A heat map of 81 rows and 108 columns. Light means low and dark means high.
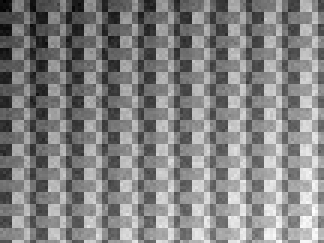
Stripes running up and down repeat 9 times from left to right. The bottom right is the ninth with the lowest average. Overall the values sit about 50% of the way up the scale. There is an overall slope up to the top left. The ninth with the highest average is the top left.
